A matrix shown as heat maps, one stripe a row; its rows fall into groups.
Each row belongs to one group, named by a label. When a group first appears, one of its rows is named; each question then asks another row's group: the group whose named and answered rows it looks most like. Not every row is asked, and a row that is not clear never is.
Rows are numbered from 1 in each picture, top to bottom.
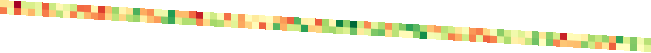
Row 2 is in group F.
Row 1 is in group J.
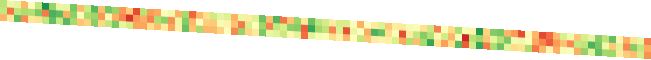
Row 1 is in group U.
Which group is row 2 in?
U
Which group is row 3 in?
U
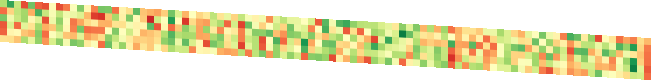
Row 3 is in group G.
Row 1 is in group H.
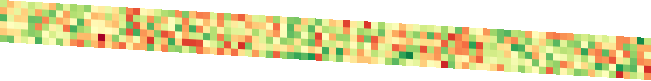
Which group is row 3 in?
G
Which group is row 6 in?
G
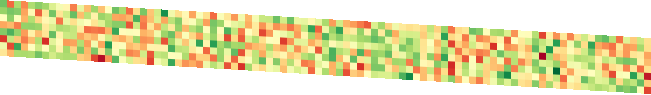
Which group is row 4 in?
J
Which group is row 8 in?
J
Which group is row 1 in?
U
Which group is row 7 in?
U
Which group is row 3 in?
H
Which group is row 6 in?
F
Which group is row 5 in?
H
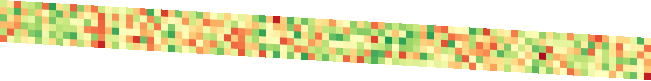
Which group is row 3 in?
G
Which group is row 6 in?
F
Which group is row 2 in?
H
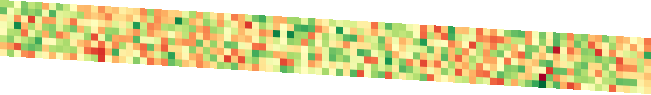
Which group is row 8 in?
F
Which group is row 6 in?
G
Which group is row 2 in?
G
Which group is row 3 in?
F
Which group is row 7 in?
J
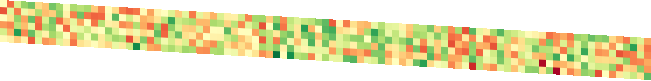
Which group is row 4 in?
H
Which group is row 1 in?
U
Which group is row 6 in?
F
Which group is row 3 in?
H
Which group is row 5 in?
U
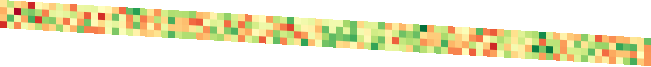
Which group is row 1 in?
F
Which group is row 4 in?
F
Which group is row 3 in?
H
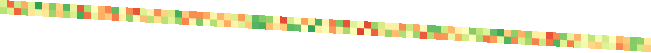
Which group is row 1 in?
U
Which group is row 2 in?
G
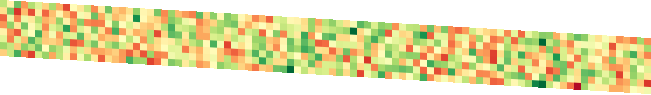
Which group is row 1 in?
H
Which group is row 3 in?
F
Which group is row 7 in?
G
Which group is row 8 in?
F
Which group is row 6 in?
U
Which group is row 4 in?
G
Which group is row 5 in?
G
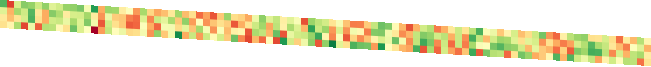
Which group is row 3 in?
U
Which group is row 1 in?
U
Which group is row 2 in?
U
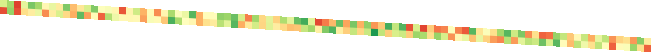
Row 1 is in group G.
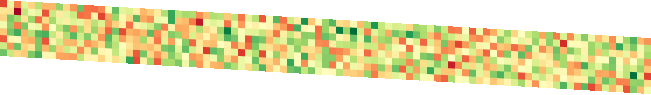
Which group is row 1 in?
F
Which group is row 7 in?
U
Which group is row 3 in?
H
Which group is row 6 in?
F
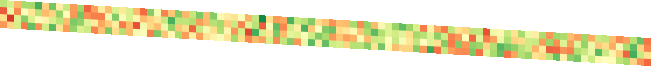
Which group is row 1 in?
G
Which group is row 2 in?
F
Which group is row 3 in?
U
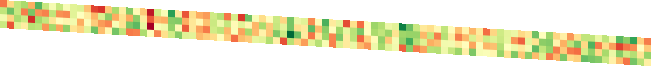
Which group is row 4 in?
U
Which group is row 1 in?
J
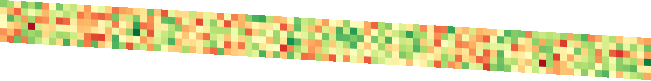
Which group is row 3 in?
H
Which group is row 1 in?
G
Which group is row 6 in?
U
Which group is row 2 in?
J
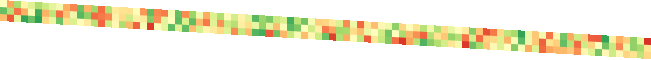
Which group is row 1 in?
G
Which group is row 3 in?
U
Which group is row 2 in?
G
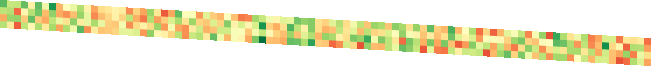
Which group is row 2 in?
G
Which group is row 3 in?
H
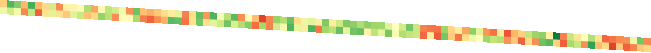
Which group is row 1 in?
H
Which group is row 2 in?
H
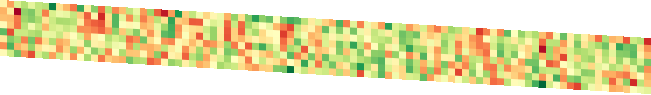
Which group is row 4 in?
J
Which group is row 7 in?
H
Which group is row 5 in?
U
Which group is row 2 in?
J
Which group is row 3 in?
J
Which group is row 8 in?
F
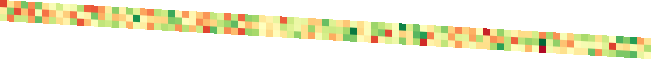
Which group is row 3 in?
J
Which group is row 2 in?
F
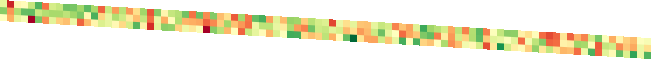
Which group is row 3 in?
J
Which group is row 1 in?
U
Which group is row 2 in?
U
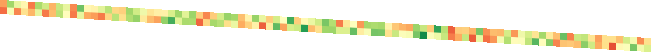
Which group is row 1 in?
F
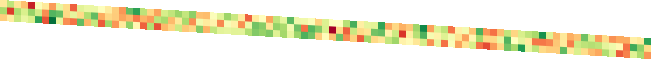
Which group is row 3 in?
G
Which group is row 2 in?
U
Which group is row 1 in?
F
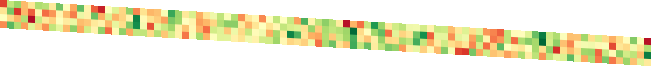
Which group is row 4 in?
H
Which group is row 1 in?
F
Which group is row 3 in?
J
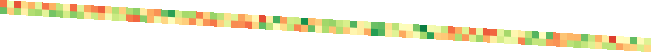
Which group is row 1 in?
F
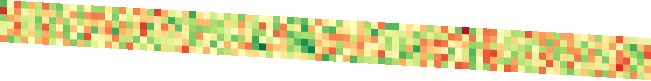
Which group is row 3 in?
G
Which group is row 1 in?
G
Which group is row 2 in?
F
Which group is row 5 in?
G
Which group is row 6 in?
H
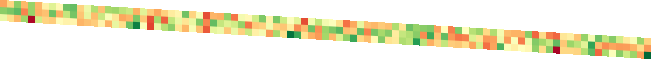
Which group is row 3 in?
J
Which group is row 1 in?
U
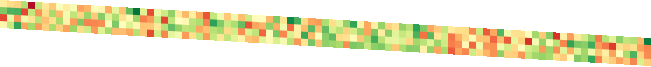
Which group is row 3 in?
F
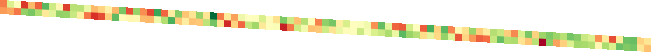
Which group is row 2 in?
J
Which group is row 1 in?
H
